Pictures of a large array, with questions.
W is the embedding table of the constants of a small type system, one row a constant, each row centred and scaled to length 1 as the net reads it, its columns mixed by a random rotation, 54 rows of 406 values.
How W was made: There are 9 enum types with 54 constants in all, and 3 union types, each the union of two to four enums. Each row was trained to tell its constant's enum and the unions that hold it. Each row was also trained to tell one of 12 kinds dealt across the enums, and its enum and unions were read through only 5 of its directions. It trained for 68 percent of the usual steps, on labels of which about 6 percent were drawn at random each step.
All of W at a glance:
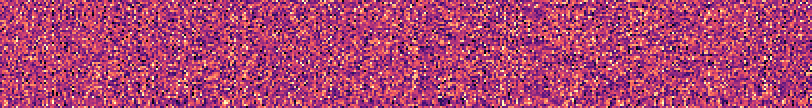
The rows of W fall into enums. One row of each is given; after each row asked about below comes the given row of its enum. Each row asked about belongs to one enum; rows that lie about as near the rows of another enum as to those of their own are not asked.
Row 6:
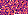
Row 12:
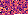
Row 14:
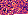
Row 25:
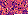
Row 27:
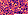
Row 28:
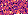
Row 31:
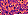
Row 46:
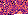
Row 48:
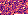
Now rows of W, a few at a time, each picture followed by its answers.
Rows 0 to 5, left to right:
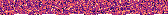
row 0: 28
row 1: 6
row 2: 27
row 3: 48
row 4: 28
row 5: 46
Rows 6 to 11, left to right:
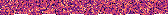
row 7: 6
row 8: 25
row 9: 12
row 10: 14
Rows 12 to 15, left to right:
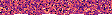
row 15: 12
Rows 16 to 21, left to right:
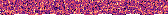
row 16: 28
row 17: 14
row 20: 25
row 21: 46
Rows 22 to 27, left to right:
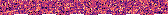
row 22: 28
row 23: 12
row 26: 12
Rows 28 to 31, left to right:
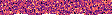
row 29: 25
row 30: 27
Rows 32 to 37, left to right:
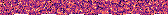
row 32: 48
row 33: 6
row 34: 14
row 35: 25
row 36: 6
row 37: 6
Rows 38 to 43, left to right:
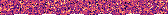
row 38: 12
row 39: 48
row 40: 28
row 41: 12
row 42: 25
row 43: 46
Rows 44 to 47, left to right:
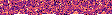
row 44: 28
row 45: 6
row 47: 6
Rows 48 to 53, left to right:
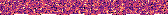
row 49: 14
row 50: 14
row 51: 14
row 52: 12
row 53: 28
